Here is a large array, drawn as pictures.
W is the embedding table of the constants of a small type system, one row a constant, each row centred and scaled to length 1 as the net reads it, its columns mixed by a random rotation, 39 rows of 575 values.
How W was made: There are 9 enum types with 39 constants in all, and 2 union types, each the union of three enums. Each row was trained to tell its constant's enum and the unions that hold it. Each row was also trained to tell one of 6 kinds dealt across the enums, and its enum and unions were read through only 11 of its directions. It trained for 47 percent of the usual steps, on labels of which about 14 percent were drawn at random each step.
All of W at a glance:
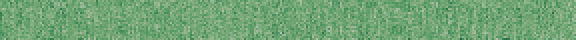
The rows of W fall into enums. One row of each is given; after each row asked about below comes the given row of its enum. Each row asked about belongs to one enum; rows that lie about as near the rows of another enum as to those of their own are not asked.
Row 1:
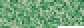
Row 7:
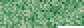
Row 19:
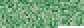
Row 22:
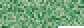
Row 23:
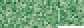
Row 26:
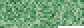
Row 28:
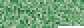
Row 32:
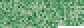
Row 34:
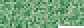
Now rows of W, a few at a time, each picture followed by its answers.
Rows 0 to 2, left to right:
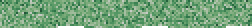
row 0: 34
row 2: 32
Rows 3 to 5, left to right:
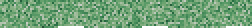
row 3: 19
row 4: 34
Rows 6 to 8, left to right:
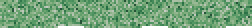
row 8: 22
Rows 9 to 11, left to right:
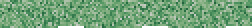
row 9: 22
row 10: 1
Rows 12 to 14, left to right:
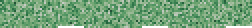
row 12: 23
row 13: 28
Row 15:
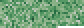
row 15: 7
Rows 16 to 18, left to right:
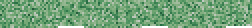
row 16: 22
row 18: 28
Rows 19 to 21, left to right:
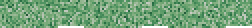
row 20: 23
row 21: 26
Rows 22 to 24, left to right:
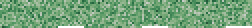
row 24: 19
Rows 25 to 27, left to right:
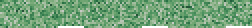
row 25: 7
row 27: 32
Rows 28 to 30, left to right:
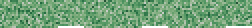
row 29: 19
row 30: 7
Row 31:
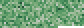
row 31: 32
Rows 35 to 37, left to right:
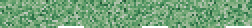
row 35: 7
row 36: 34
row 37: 22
